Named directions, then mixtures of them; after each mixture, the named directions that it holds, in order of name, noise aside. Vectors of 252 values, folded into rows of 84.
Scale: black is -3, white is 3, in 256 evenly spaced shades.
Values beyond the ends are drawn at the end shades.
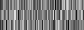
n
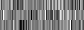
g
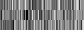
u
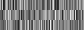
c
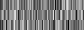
n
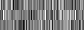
c, g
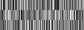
c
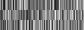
c, u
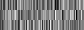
c, n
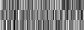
n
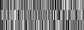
n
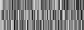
n, u
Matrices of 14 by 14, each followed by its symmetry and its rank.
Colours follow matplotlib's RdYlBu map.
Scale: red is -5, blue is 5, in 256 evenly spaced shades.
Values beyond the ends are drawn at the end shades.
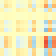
neither, rank one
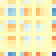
symmetric, rank one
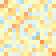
symmetric, full rank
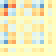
symmetric, rank one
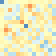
symmetric, full rank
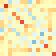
symmetric, full rank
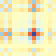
symmetric, rank one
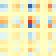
neither, rank one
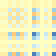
symmetric, rank one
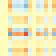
neither, rank one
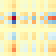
neither, rank one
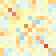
symmetric, full rank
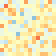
symmetric, full rank
